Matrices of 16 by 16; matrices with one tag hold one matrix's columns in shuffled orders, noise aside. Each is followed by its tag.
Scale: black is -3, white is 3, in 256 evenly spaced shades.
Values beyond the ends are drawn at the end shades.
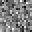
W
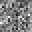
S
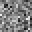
S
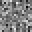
W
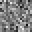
W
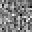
S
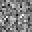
S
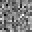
S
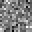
W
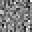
W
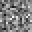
S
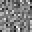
W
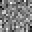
W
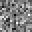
S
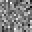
W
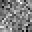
W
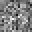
S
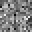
S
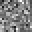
W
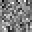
W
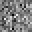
S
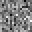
S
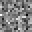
S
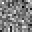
W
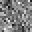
W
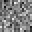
W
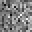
S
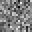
W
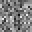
S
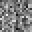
S
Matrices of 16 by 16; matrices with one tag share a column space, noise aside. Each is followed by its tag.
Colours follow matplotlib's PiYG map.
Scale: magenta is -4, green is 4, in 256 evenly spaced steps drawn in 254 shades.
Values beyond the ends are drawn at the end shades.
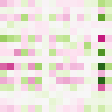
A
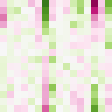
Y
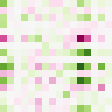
A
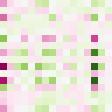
A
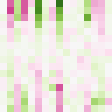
Y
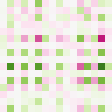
A
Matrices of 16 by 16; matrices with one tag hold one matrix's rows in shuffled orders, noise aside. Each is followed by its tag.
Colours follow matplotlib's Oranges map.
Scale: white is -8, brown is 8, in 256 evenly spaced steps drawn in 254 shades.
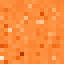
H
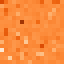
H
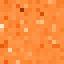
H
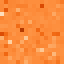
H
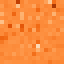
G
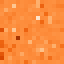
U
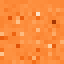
G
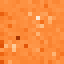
U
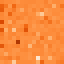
U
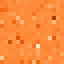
G
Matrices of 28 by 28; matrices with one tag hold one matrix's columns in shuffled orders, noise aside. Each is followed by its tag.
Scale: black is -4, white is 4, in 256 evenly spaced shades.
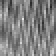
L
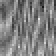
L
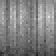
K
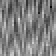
L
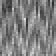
L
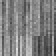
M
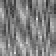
L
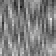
L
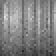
K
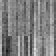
M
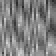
L
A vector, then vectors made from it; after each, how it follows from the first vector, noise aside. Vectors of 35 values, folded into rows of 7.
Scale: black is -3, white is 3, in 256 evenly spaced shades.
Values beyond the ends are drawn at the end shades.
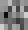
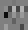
partly zeroed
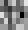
reversed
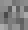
shrunk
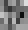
reversed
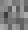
shrunk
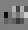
partly zeroed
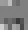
partly zeroed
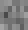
shrunk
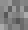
shrunk
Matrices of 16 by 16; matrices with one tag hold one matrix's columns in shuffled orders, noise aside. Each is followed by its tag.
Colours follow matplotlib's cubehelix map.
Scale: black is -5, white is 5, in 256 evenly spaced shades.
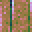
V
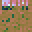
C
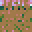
C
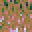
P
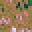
P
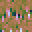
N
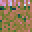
C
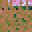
C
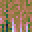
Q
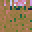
C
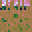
C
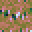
N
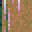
V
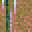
V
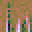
Q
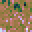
P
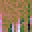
Q
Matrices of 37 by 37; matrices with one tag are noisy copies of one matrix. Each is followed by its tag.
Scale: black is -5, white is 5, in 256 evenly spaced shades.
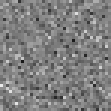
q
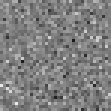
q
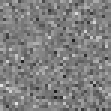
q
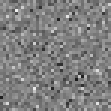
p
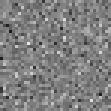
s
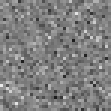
q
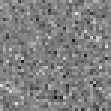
q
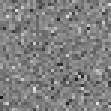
p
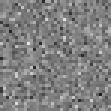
s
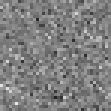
q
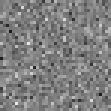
s
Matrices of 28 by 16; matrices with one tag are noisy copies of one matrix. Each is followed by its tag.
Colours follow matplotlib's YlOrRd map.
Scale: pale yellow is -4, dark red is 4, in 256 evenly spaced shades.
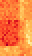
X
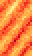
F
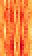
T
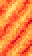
F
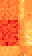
X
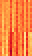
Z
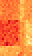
X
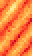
F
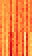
Z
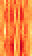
T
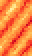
F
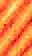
F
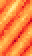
F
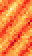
F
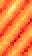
F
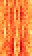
T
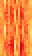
T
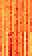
Z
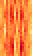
T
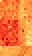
X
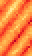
F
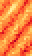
F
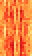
T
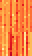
Z
